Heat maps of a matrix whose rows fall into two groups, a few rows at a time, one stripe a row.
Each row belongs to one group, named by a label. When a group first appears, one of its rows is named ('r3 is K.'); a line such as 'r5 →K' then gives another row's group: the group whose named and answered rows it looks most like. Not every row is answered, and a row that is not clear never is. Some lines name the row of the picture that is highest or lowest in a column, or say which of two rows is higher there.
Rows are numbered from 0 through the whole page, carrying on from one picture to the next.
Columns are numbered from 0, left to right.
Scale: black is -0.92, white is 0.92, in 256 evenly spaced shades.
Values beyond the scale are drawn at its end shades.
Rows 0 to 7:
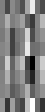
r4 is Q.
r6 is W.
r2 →W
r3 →W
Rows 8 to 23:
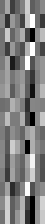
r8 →W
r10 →Q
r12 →W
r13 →Q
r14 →Q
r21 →W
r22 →Q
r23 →Q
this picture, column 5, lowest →18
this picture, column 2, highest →18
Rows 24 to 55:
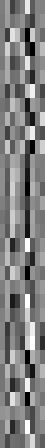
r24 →W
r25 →Q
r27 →Q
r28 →W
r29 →Q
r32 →Q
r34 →Q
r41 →W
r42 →Q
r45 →W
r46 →W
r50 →Q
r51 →W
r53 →Q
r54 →W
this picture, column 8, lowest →48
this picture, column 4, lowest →48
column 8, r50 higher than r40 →Yes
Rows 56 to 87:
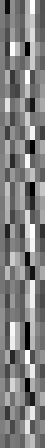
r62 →W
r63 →Q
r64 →W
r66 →Q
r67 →W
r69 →Q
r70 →Q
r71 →W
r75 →Q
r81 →W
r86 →W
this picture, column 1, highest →63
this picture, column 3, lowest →62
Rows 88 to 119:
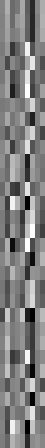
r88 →Q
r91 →W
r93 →W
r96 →Q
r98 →W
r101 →W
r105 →W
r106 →Q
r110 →Q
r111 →Q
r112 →Q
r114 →Q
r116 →Q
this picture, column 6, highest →104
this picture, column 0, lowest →110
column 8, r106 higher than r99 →Yes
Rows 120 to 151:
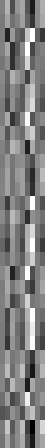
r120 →Q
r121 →Q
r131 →Q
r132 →Q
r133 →Q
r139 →W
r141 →W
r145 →Q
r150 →Q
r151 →Q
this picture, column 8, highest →150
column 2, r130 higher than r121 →Yes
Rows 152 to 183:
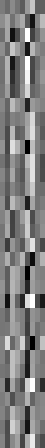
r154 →W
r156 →W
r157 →W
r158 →W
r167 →W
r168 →W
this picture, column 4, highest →176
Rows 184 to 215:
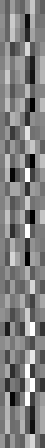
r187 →W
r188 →Q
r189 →Q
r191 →Q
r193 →W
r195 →Q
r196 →W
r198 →W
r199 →Q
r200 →W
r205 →Q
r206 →W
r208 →Q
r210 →W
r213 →Q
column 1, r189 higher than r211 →Yes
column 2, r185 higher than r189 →Yes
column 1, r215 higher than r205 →No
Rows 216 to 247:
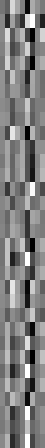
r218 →Q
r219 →W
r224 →W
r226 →Q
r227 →Q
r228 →Q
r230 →W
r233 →Q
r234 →W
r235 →Q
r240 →W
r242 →W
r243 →Q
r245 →W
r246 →W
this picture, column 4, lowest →217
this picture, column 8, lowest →217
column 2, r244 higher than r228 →Yes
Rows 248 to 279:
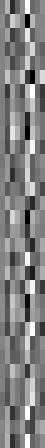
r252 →W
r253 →Q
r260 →W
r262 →Q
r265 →Q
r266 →W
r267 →Q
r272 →W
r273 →W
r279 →W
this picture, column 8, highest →253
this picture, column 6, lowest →253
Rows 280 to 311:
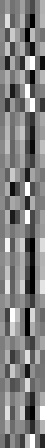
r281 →Q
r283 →Q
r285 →Q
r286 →W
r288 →Q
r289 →Q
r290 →Q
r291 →Q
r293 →W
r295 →W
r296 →Q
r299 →Q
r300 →Q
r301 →Q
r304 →Q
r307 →W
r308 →Q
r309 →Q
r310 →Q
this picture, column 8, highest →309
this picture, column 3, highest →302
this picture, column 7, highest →305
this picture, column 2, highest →302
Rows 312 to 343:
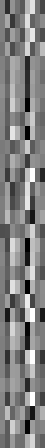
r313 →W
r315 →W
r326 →W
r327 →Q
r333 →W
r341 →Q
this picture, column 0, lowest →328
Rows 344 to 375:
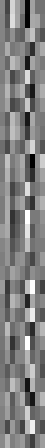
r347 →Q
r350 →Q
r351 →W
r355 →Q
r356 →Q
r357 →W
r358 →Q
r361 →W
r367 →Q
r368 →W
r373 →W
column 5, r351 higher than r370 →Yes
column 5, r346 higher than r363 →Yes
